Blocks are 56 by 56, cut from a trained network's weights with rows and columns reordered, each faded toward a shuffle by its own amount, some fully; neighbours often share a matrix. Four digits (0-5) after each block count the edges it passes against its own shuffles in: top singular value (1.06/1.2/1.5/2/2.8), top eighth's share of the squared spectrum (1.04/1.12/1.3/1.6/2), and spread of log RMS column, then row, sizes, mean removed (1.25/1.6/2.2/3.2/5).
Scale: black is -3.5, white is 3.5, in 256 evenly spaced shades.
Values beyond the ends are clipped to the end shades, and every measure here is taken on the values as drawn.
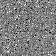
0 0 0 0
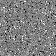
0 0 0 0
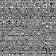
3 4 3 2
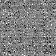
2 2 2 0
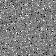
0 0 0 0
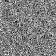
2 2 0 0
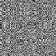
4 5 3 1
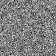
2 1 0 0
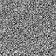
3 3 1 1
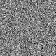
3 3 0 0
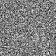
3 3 1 0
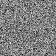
0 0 0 0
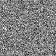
3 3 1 0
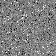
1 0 0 0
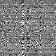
3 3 3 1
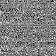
2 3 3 1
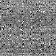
2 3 3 1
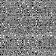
2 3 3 1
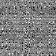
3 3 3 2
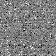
1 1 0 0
